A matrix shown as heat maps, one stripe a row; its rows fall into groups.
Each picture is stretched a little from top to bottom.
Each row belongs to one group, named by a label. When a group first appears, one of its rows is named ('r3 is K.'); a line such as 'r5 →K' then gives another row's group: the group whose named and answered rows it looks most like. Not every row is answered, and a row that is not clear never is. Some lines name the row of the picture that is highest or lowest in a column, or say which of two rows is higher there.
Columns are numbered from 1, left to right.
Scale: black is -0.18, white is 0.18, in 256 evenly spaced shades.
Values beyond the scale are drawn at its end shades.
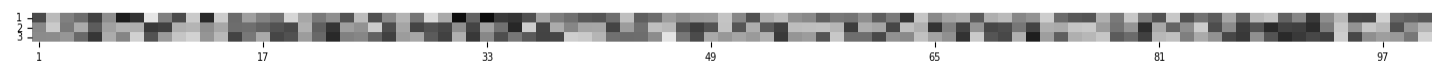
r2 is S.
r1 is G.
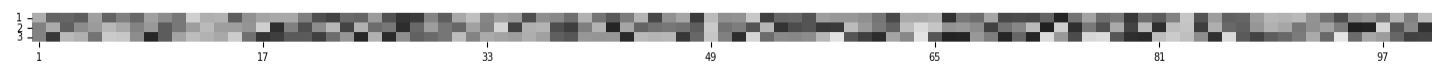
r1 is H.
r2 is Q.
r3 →S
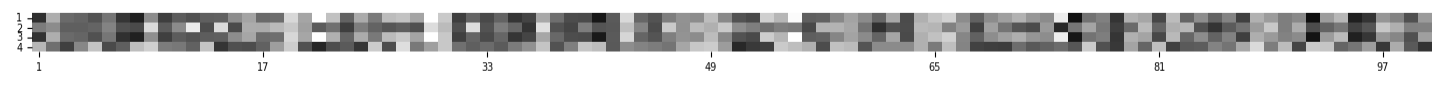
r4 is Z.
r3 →G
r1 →G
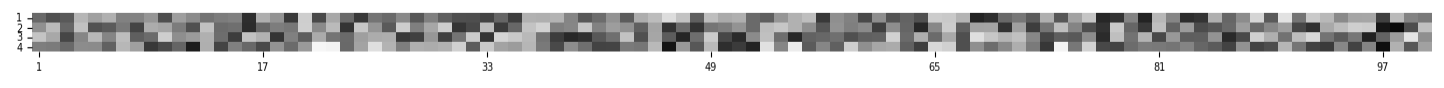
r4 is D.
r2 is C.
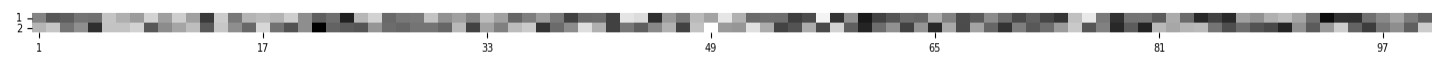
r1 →H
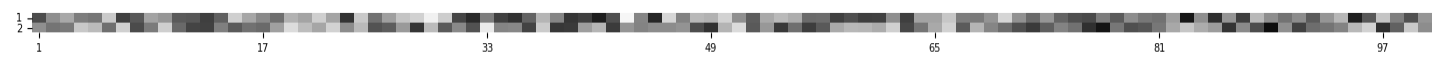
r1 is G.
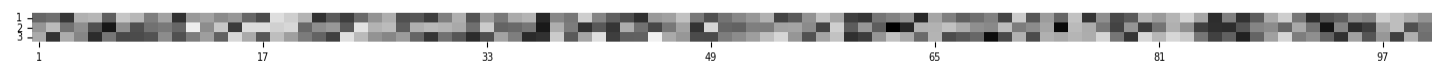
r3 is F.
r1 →F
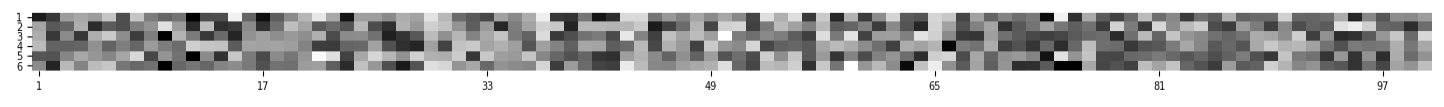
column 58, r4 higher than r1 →Yes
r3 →H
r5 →D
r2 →C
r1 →D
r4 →H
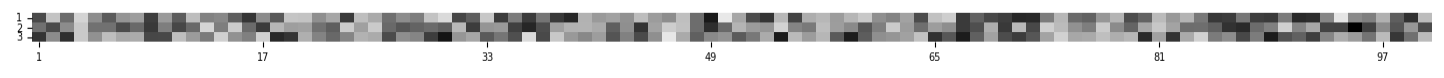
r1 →C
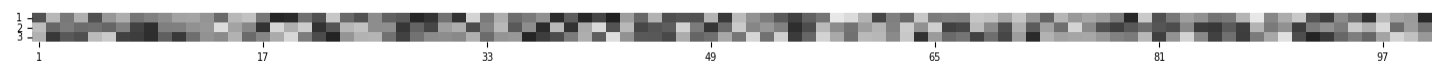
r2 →F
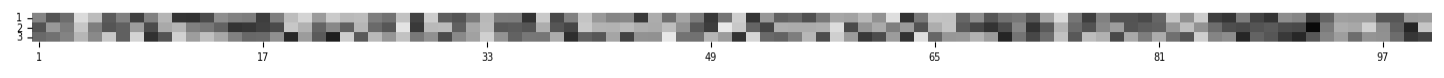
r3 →S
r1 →C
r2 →C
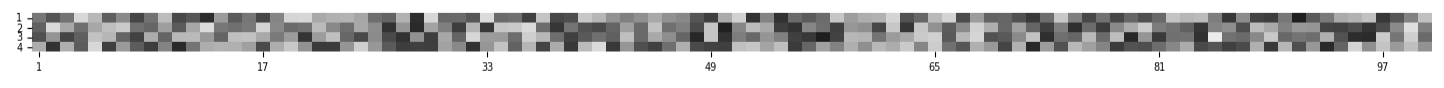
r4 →F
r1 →C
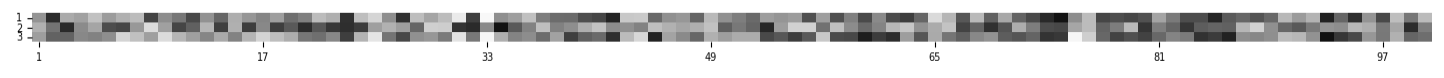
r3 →H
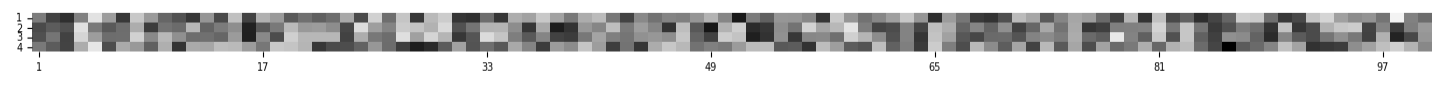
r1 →Z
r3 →C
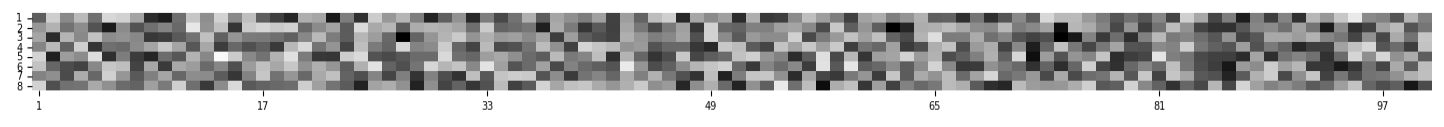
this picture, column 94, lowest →6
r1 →S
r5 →F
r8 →Z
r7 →Q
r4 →C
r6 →H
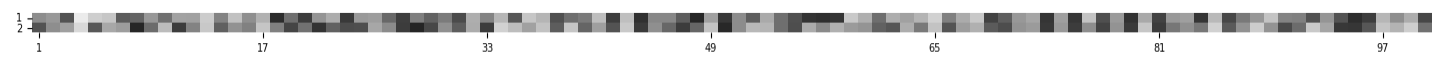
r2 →Q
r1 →Q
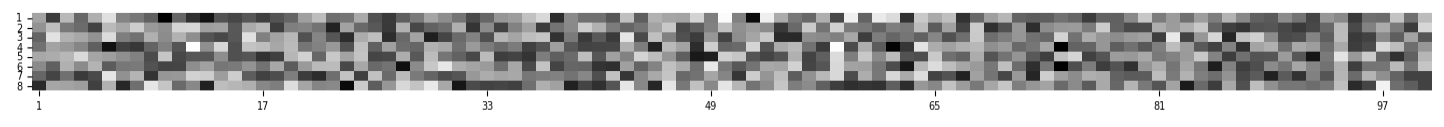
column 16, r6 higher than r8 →No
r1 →D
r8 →G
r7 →S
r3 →Q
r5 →C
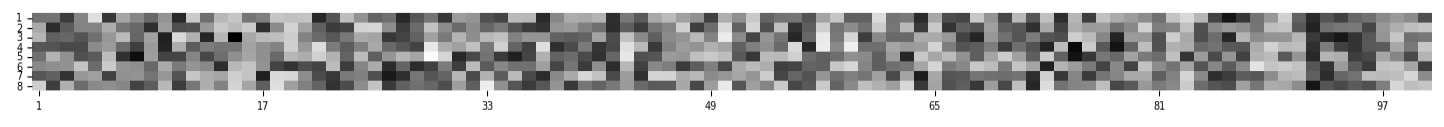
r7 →F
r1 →F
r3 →H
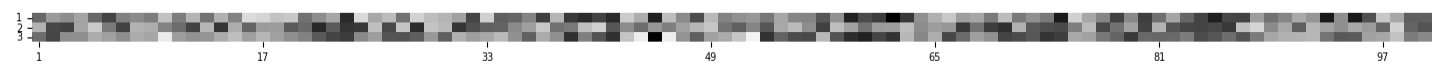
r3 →H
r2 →Z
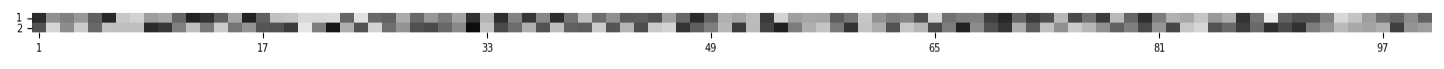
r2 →S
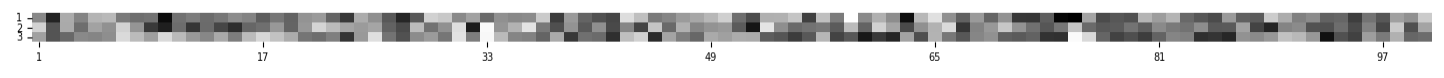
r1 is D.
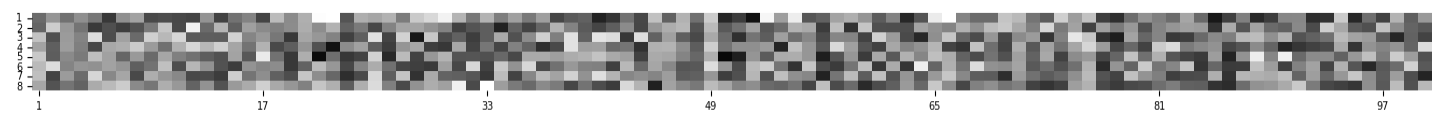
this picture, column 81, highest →4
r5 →Z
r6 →Q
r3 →Z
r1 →D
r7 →Z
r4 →S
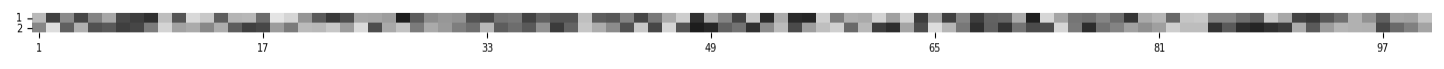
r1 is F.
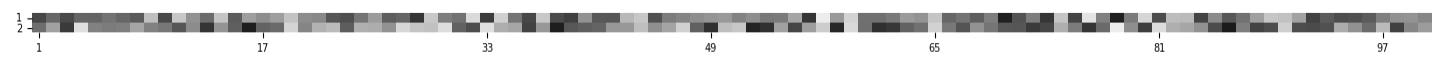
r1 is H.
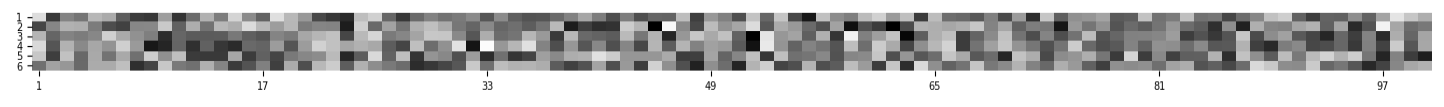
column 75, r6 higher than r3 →Yes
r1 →F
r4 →D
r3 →D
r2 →G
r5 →Z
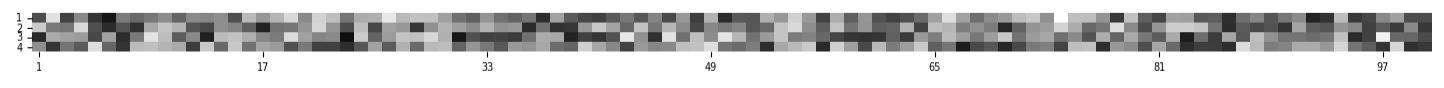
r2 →C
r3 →G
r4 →Z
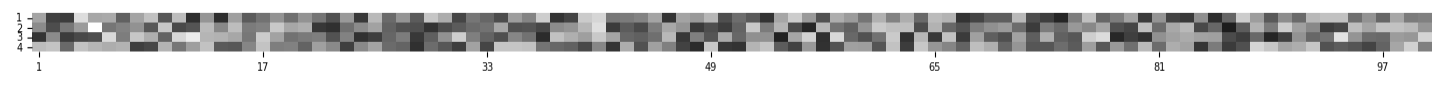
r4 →Q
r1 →Z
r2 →F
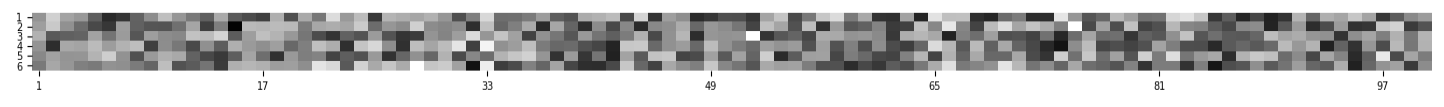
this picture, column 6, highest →5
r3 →H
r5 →Q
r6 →G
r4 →D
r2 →G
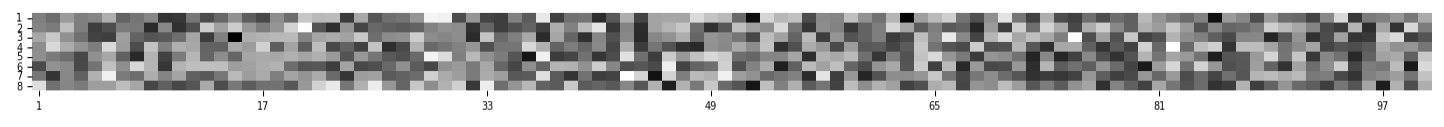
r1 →D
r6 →S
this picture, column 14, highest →6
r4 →Q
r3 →G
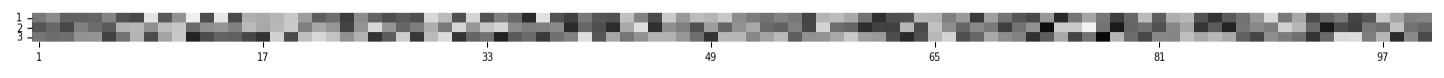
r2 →H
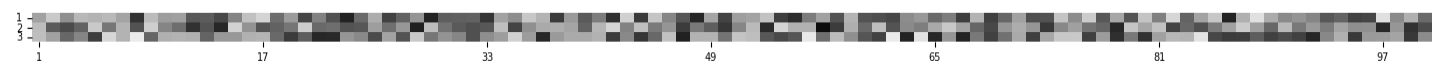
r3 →S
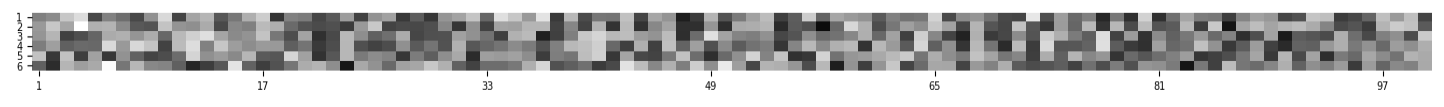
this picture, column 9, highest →4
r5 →F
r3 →S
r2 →Q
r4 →S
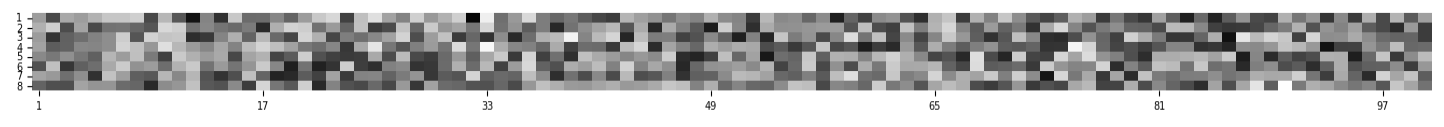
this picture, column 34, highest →5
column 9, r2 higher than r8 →Yes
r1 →D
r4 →H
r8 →Z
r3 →Z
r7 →Q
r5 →S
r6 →S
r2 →C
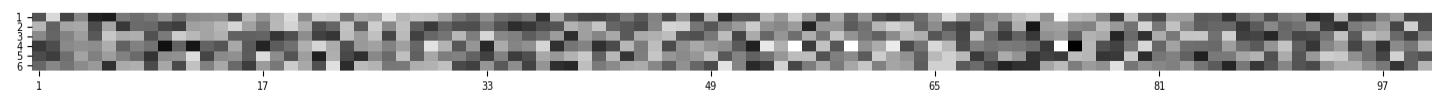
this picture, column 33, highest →3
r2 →F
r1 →G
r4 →D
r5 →Z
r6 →C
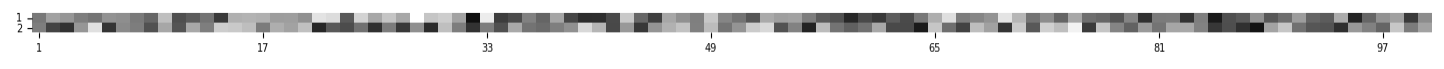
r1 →G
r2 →F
